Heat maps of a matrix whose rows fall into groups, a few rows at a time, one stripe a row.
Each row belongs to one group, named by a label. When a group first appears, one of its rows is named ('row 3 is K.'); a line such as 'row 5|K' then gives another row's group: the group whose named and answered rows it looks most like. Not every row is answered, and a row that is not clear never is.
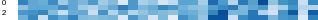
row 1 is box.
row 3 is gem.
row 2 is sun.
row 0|gem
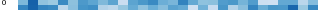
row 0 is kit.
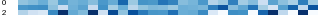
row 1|sun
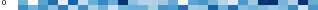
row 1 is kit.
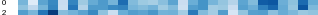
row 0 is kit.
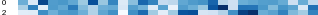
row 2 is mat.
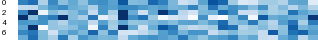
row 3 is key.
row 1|box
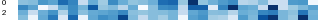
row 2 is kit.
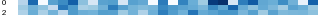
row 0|gem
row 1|box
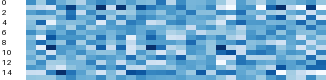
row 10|gem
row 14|box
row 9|mat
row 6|key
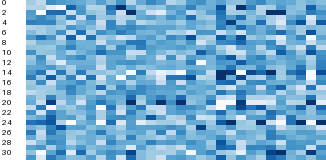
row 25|box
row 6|kit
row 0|mat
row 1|box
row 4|sun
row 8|box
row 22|kit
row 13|sun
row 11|gem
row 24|sun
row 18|box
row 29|gem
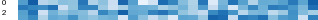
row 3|gem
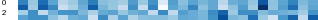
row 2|gem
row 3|sun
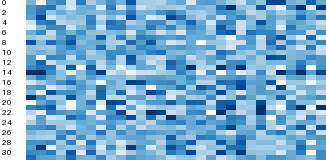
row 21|sun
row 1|sun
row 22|mat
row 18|mat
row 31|key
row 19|key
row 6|gem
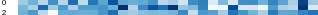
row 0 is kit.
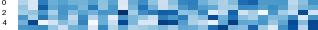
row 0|mat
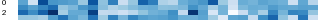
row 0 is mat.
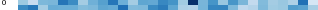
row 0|box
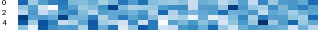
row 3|key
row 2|gem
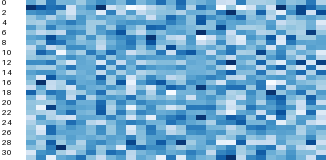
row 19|kit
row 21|mat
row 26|mat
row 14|sun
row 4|box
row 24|box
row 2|sun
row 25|mat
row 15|mat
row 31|gem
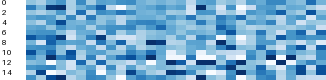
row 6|sun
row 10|key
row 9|sun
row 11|key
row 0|kit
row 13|sun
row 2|kit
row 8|mat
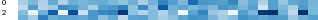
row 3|mat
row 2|kit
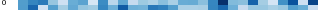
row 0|sun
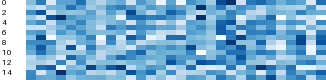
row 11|box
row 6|gem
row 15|gem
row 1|box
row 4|gem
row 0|gem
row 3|box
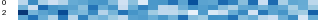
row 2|key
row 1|mat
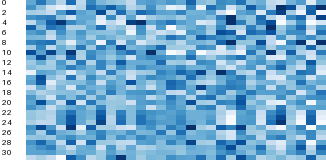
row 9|kit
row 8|sun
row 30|sun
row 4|box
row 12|kit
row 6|gem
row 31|box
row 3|sun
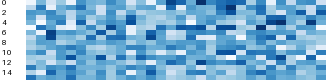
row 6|mat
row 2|sun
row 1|gem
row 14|mat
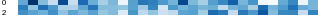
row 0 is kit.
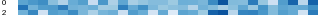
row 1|key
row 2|gem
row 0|sun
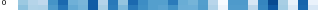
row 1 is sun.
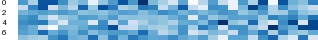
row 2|box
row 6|key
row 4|sun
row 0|key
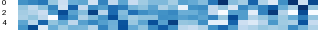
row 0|sun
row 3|box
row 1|kit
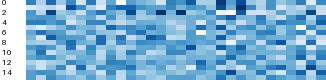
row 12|box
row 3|sun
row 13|kit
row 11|sun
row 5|box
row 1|box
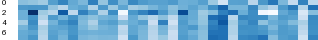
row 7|gem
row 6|gem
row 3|gem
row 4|gem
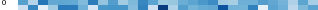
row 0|mat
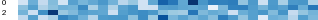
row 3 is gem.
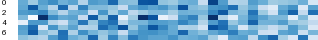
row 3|mat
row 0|mat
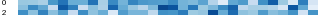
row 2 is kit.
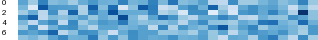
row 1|mat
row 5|gem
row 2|kit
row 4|kit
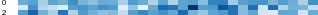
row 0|gem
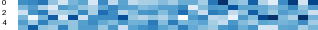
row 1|box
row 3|kit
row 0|sun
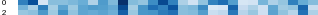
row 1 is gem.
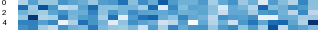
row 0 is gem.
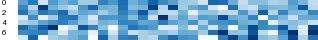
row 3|gem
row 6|sun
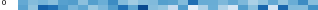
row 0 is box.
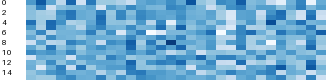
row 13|kit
